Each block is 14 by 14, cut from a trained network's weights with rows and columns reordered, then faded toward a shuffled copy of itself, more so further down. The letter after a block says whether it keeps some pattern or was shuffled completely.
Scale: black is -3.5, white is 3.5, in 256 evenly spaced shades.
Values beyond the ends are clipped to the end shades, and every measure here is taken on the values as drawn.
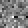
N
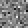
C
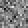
C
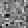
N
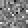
C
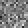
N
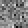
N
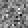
C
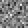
C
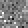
C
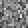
C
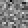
N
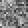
N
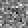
C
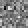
N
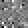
N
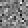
C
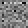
N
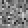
C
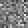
N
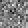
C
